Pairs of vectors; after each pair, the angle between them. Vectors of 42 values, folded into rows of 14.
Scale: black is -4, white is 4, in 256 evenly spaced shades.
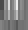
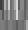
nearly parallel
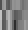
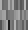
partly opposed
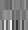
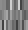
partly aligned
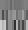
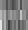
partly aligned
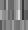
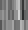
nearly parallel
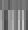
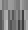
nearly opposite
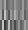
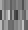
partly opposed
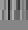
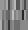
partly aligned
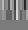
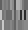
partly aligned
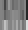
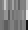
nearly opposite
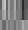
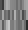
orthogonal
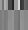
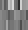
nearly opposite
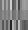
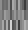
nearly opposite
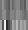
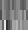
nearly parallel
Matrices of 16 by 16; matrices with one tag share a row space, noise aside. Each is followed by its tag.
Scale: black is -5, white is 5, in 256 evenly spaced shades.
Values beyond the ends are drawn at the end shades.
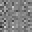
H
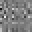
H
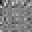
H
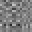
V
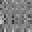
H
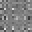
H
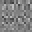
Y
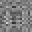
V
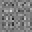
Y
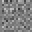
Y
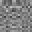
V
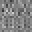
Y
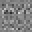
Y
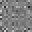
H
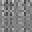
Y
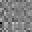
H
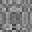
V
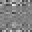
V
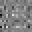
H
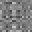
V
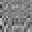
H
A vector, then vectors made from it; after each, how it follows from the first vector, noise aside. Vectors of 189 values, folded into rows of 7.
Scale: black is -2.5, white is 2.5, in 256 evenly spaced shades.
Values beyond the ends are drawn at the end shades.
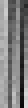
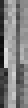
wrapped around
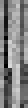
wrapped around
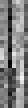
wrapped around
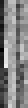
wrapped around
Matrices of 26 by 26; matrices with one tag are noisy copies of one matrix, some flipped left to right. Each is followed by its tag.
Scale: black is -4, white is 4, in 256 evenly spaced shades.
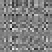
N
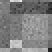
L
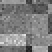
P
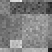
L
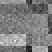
P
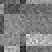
P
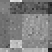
L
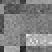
P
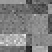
P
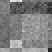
L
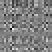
N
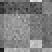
L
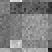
L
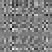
N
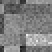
P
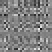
N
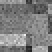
P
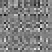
N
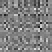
N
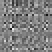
N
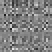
N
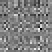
N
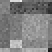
L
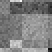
L
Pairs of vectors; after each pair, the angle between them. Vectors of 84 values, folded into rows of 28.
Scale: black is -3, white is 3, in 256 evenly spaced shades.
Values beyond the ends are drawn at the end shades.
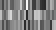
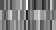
nearly parallel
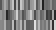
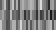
partly aligned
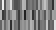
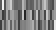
nearly parallel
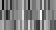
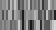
partly opposed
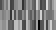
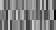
partly opposed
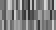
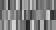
orthogonal
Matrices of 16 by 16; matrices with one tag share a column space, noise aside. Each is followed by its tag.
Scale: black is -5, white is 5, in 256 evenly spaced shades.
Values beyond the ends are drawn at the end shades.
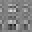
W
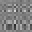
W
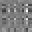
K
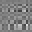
W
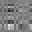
W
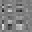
W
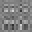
W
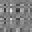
K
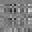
K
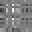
K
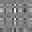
K
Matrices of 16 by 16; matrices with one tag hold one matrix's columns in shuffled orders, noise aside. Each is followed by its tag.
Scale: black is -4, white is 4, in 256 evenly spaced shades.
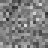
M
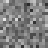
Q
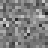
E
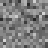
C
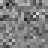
C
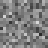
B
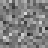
B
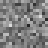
E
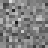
Q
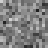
Q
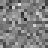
M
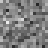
Q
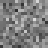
Q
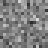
Q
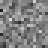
Q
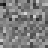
C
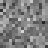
Q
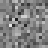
E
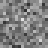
Q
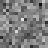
Q
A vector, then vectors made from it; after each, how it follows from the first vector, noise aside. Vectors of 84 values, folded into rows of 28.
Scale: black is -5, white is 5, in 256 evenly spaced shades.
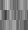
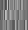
sign-scrambled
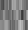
reversed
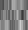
reversed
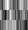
scaled up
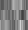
reversed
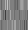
partly zeroed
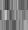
negated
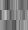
negated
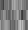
reversed
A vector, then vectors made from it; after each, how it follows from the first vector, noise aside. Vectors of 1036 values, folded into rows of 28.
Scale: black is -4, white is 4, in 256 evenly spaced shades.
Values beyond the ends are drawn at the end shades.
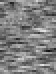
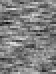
reversed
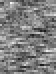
negated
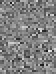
sign-scrambled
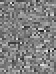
sign-scrambled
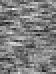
reversed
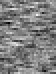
reversed
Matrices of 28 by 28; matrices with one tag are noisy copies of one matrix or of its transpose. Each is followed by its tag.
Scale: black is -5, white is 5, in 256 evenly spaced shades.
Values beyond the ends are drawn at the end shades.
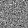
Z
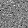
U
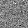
Z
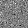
Z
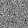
Z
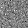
U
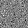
Z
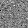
U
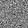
Z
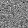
U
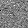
U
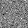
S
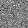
U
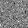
S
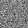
Z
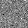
S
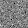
S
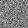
Z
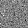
Z
